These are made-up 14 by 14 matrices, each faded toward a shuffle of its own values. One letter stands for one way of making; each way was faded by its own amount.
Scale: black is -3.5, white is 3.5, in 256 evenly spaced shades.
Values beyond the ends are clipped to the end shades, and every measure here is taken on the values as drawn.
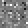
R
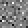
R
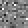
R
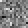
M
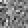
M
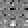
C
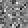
R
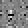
C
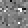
R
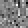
R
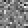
R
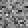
M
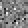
M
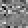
C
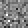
M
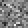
M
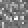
R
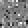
R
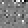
C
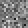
M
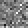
M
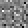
R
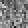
M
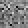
R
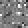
C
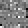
C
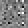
R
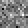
M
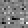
C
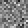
M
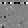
C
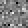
M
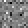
C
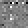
C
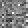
R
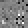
R
